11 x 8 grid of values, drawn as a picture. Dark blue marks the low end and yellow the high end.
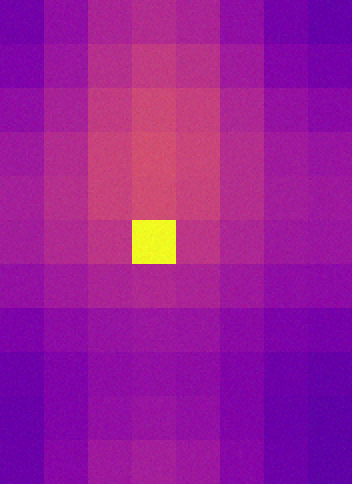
The ninth with the highest average is the centre. A single lone cell is far higher than the cells round it. No regular stripes run through it. The bottom middle is the calmest part. The centre is the roughest part. The ninth with the lowest average is the bottom right.
